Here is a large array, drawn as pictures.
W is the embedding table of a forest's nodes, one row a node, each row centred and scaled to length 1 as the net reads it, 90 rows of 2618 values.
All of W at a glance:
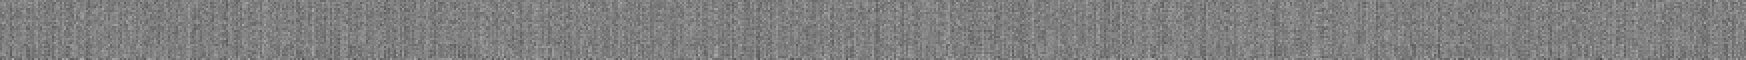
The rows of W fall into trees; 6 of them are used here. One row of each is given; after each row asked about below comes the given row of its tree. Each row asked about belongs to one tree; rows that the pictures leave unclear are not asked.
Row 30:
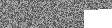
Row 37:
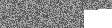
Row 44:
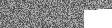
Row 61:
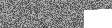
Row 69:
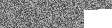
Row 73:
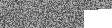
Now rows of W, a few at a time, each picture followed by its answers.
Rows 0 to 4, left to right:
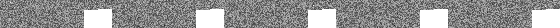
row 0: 30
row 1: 37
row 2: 30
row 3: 61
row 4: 69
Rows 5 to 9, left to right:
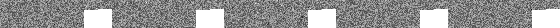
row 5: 61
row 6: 30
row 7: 61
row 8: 73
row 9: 37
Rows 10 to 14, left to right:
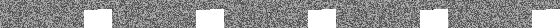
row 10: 61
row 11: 61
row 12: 73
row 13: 73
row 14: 44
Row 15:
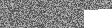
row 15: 44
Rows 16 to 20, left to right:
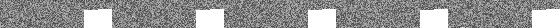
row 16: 30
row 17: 30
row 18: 37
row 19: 73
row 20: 37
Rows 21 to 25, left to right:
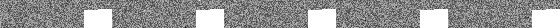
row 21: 61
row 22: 44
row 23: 37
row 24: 44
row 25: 44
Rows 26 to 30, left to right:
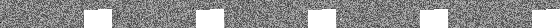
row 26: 37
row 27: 73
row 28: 44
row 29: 44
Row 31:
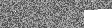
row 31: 61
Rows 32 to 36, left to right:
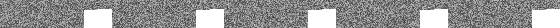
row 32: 61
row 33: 61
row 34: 73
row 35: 69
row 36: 37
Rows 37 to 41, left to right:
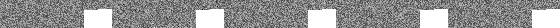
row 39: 44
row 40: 30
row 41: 44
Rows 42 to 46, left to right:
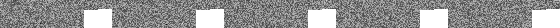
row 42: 73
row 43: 44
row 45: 30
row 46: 69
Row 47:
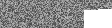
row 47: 30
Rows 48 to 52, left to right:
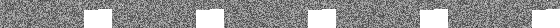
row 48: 30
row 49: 37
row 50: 44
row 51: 37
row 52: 73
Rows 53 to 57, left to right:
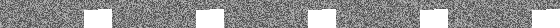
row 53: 30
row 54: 44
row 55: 44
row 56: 30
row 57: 30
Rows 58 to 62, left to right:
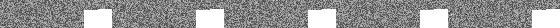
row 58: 69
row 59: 30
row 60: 37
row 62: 44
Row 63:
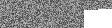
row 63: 37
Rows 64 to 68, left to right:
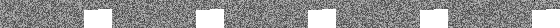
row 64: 30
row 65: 37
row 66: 61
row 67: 69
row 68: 69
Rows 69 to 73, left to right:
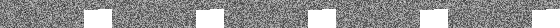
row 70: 73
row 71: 73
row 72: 30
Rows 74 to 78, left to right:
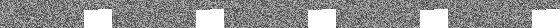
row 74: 69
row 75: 73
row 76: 44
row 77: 73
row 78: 30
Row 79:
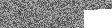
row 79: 69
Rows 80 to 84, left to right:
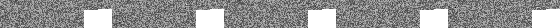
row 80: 73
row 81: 73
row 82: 73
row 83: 73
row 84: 73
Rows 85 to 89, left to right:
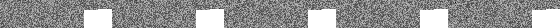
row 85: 44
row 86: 44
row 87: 37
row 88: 37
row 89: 37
